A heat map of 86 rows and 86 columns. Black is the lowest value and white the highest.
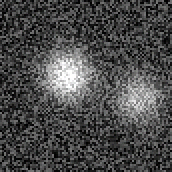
Neither half mirrors the other. On average the colour sits 30% of the way up the scale. Two bumps rise from the field. The centre is the ninth with the highest average.
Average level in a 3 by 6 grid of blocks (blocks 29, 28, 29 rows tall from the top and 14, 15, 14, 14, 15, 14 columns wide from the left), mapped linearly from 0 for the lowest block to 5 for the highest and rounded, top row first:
001000 / 025232 / 000011
